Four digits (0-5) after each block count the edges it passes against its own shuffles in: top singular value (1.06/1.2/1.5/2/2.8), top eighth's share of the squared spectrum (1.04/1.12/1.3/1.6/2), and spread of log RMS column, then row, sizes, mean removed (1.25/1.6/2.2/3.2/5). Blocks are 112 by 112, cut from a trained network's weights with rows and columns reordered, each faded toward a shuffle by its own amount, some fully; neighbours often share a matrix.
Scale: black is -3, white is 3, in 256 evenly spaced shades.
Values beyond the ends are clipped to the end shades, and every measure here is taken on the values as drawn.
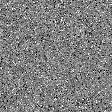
1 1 0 0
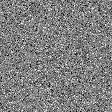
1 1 0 0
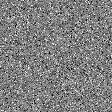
1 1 0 0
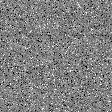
0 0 0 0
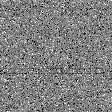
1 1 0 0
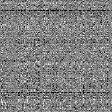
4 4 4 2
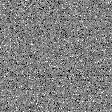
0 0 0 0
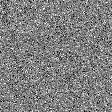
0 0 0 0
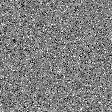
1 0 0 0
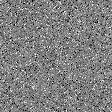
0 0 0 0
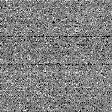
3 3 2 1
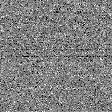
2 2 1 1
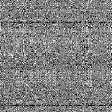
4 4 3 2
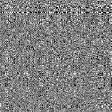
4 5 3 3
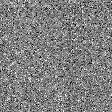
2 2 0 1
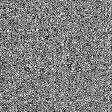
2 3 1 2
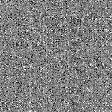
3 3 1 2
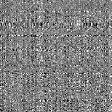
4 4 2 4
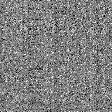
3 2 1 2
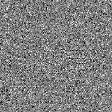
3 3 2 1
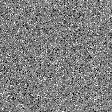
2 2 0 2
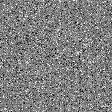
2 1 0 0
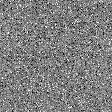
1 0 0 0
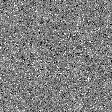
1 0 0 0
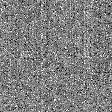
3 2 0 1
